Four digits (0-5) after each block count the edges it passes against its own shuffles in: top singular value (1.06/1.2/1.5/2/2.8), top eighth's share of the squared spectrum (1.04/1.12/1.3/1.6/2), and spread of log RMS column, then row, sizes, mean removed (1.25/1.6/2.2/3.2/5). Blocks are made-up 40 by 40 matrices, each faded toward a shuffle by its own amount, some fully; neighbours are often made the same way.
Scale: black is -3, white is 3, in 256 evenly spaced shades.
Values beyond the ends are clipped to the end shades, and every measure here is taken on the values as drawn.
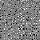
3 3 1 1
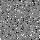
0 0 0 0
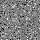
1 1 0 0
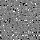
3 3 0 1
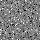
0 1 0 0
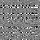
4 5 1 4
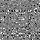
3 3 0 2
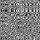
4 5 3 3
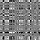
5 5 3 4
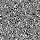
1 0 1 0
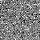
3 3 0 1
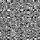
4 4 2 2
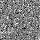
0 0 0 0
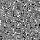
3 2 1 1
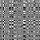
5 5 3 3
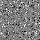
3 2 0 1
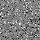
2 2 0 0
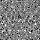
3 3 0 1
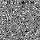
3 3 0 2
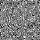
2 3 0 2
